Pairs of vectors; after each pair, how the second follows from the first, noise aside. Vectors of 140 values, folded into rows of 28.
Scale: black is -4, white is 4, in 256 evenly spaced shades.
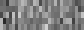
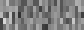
negated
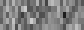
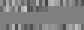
partly zeroed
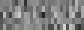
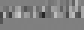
partly zeroed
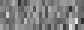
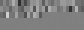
partly zeroed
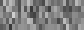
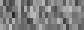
negated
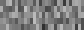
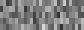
negated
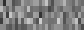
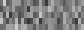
negated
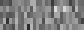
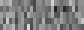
negated
